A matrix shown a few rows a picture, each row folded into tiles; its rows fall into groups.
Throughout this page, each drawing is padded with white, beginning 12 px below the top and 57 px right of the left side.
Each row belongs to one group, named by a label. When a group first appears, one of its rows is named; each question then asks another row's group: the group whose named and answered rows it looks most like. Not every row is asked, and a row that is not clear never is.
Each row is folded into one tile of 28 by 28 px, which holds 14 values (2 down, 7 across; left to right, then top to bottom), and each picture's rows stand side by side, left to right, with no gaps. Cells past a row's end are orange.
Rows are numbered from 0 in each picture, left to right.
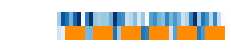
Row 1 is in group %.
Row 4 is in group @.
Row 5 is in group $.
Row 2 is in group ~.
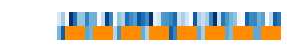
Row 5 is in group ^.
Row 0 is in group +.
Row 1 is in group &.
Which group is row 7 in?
&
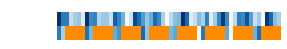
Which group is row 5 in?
@
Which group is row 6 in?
^
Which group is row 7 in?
+
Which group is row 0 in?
~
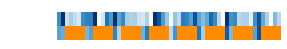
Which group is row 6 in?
~
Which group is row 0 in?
%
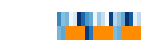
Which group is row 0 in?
&
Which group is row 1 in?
%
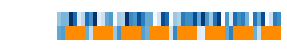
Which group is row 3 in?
&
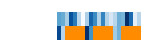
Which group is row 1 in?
$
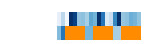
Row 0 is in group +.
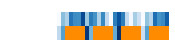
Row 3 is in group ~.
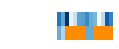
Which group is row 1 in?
&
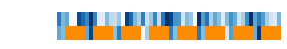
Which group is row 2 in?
+
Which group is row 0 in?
&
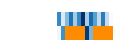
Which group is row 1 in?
$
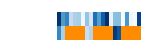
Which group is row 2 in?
%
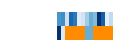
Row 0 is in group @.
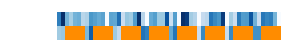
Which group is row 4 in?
+
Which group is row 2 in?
@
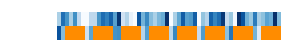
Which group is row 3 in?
@
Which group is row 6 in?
+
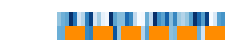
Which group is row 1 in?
%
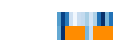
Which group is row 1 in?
^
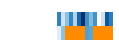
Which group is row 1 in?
&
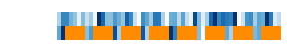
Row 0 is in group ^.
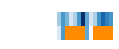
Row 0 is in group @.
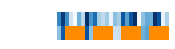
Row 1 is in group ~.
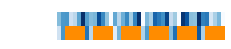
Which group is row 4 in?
+
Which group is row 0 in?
@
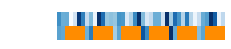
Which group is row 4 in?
$
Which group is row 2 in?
@
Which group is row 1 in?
+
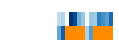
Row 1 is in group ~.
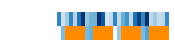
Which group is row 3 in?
%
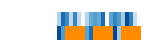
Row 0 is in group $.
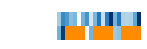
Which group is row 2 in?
@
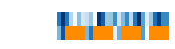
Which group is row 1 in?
+
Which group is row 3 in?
^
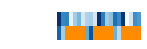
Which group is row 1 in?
+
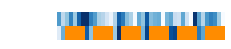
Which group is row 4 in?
%
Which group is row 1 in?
~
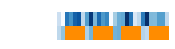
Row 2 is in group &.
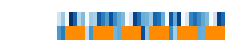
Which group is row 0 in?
+
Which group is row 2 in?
&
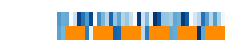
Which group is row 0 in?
&
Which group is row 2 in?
%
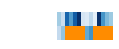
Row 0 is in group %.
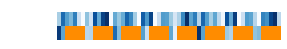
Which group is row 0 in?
$
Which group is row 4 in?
^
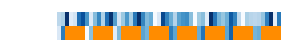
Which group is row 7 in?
^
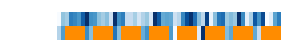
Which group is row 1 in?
~
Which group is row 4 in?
^
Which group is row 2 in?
~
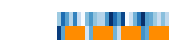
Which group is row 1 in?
@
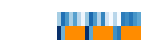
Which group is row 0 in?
$
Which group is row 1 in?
$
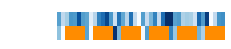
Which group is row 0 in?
^
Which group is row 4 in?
~
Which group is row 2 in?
$
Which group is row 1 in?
^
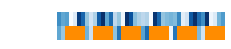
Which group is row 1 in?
^
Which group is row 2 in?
+
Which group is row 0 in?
&
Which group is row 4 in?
@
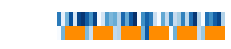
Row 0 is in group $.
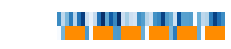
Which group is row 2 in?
%
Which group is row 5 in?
^
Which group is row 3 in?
^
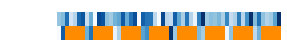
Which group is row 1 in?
+
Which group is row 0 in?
@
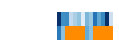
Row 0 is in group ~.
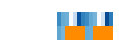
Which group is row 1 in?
&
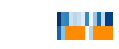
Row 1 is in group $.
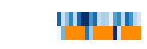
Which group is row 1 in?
~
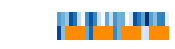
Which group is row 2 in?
&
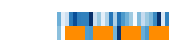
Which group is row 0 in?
^
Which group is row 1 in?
%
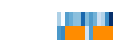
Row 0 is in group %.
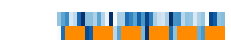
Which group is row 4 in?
~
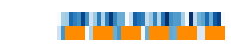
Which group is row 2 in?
&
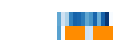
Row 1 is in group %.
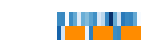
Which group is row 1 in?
@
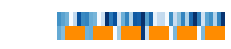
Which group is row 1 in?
&
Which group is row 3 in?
~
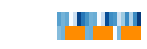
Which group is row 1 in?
&
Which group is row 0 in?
&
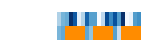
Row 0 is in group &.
